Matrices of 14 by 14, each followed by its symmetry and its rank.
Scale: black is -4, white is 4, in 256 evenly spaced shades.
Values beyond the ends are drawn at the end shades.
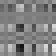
neither, rank one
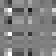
neither, rank one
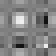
symmetric, rank one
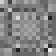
symmetric, rank three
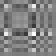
symmetric, rank one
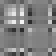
symmetric, rank one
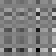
neither, rank one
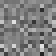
neither, rank three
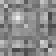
symmetric, rank three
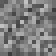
symmetric, full rank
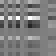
neither, rank one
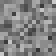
symmetric, full rank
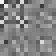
symmetric, rank three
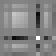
symmetric, rank one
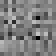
neither, rank three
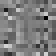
neither, rank three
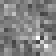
symmetric, rank three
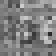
neither, rank three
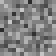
symmetric, full rank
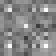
symmetric, rank three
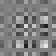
symmetric, rank one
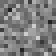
symmetric, full rank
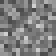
symmetric, full rank
